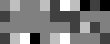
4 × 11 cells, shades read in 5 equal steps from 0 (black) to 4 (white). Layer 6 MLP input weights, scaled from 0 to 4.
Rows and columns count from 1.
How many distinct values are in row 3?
3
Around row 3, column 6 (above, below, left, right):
1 3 2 2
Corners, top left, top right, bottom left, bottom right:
2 0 1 1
